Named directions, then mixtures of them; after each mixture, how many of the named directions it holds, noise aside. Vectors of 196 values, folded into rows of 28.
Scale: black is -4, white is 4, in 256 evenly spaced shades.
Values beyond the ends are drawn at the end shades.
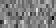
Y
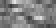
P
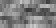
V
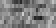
three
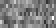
three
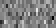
one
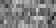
three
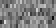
two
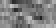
one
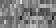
two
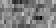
three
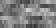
one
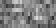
two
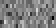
one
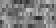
three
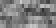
one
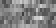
three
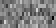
two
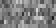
three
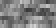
one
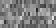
two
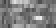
two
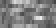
two
